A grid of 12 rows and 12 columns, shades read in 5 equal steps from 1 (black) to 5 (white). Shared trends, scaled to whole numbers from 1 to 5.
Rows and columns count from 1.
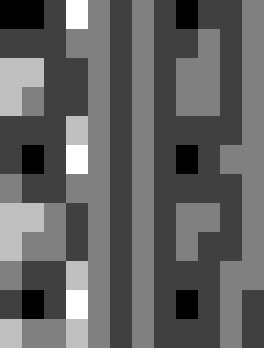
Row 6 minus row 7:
-1 -1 0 2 0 0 0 0 -1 0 1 0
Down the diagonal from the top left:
1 2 2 2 3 2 3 2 3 2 3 2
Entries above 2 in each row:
4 5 7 7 4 5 5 8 7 6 4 7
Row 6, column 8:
2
